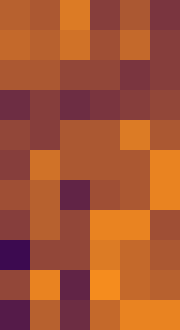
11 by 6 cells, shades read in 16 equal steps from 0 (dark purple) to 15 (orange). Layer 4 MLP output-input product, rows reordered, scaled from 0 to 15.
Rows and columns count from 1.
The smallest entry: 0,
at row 9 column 1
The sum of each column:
70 103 78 105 112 102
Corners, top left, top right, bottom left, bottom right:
10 5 2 14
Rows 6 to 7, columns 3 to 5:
9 9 9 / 3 8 9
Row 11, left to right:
2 10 4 11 14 14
